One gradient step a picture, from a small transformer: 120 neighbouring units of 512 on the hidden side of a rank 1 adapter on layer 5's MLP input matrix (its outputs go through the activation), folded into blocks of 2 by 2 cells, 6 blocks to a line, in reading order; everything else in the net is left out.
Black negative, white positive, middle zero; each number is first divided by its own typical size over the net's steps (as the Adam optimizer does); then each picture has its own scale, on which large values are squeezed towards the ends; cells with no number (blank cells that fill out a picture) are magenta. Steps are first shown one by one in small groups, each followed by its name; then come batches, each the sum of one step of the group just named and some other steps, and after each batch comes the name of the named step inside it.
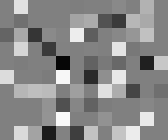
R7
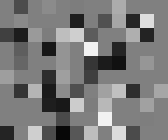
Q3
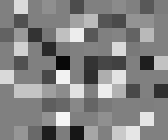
R7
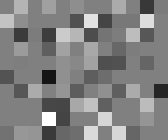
Q3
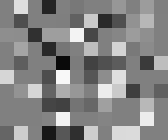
R7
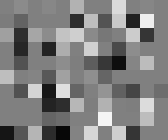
Q3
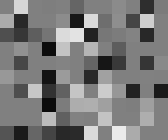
Q3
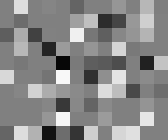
R7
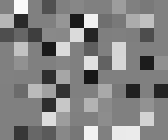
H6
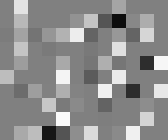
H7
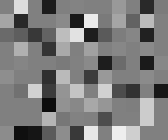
H6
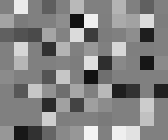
H6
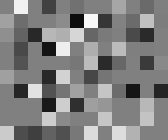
H6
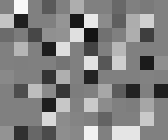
H6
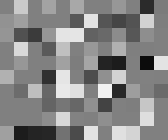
H7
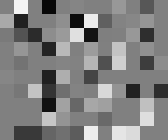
H6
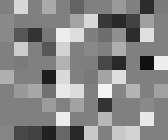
H7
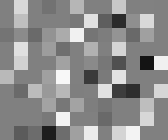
H7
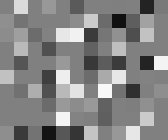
H7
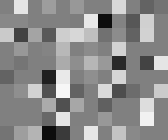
H7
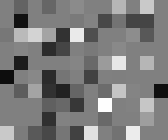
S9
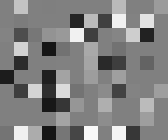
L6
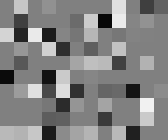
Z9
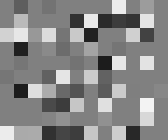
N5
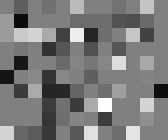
S9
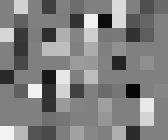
Z9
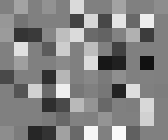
L6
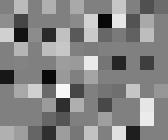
Z9
